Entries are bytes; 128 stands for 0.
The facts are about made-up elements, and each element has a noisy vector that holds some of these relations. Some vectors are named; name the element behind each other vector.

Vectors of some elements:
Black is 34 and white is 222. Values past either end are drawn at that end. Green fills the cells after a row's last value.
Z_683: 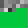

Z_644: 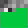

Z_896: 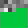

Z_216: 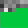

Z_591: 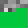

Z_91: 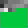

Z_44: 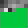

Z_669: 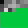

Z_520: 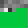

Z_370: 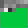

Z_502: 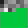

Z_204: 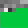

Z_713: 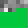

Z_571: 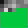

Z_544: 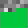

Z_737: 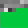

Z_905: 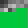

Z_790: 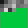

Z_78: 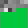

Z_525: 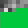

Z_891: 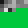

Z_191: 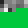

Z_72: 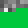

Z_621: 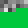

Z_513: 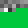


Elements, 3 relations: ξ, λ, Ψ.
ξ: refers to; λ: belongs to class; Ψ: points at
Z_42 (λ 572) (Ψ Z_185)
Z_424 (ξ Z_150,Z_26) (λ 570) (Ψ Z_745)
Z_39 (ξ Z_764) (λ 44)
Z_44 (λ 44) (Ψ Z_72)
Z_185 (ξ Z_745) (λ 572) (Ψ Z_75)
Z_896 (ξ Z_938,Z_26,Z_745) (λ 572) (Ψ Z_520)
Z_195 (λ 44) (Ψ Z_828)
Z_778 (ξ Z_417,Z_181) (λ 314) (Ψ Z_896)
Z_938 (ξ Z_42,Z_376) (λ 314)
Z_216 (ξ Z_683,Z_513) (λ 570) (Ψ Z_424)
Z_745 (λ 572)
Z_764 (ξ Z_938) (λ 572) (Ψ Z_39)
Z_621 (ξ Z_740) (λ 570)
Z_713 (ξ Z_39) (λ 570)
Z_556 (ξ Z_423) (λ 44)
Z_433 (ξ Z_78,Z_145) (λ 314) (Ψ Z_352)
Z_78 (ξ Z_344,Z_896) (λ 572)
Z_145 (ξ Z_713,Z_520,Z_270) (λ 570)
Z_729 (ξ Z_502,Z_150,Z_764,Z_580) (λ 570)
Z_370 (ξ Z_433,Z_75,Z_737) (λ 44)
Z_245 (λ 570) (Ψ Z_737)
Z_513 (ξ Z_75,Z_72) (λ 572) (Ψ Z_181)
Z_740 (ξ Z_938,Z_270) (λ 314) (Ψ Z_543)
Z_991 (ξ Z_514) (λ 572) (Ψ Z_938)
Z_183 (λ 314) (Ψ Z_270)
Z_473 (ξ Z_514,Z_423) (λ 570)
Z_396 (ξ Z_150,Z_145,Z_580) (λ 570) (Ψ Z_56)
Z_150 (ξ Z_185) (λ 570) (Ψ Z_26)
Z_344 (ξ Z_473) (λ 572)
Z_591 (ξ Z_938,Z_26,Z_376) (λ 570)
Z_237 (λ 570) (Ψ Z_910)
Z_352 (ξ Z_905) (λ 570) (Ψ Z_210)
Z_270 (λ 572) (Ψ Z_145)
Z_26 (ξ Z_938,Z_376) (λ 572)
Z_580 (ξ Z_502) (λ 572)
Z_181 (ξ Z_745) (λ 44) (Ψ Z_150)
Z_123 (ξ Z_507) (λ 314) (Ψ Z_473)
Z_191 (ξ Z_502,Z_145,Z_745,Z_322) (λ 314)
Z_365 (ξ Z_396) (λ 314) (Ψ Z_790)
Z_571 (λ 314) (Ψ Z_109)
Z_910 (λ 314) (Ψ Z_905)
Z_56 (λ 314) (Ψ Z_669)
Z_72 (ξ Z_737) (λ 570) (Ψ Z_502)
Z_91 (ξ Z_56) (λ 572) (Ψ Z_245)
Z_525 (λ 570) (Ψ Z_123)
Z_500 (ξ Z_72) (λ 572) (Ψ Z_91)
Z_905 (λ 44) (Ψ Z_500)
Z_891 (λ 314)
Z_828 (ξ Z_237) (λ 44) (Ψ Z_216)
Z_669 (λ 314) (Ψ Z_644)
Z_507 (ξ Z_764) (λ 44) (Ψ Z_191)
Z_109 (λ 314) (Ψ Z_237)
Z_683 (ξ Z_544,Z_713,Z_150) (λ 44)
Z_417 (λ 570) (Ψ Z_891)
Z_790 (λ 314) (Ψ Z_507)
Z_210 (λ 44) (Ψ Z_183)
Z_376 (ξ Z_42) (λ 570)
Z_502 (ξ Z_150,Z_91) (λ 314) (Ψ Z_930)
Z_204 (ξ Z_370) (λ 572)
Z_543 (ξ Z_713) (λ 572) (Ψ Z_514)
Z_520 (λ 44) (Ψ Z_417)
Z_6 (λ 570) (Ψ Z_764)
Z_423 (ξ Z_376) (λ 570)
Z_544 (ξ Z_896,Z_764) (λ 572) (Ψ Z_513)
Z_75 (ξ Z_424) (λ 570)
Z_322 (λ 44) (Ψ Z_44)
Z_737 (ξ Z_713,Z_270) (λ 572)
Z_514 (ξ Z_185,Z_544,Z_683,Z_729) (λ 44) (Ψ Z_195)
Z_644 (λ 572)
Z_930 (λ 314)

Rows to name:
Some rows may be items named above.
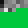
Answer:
Z_56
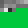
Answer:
Z_370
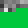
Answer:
Z_216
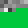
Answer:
Z_78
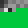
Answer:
Z_195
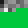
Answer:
Z_502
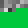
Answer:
Z_683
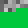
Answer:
Z_376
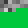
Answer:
Z_42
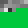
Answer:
Z_39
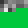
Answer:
Z_433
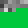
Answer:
Z_424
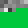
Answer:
Z_78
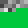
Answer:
Z_745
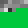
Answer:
Z_39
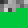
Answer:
Z_938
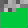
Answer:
Z_376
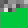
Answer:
Z_621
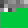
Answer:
Z_729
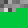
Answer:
Z_764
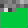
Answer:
Z_543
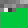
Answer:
Z_204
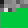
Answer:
Z_778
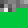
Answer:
Z_396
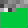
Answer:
Z_580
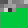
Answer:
Z_556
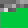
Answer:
Z_500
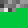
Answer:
Z_185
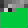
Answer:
Z_828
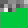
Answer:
Z_145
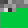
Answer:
Z_507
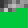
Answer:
Z_237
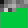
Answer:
Z_571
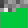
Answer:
Z_150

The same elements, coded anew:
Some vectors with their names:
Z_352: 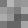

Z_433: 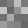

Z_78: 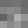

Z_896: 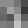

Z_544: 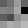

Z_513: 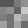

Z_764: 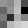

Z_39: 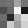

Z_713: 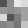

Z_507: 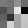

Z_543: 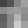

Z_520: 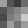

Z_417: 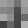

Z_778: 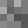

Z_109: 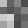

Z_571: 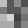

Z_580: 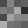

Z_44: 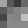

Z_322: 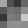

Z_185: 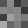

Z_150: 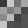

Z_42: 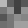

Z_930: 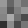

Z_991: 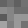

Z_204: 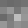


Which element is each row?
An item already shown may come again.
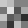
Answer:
Z_376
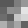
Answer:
Z_370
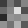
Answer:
Z_514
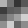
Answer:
Z_905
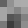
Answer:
Z_216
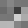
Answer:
Z_500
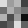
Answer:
Z_938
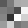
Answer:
Z_737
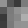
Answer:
Z_195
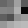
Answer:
Z_544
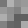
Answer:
Z_352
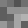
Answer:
Z_556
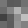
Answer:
Z_828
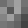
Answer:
Z_191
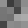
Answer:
Z_270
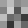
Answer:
Z_423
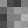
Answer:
Z_195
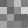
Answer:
Z_433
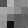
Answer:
Z_424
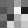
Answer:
Z_39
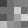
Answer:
Z_683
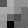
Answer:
Z_424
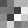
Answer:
Z_737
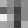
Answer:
Z_237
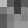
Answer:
Z_42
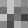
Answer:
Z_591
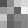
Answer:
Z_72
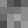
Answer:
Z_644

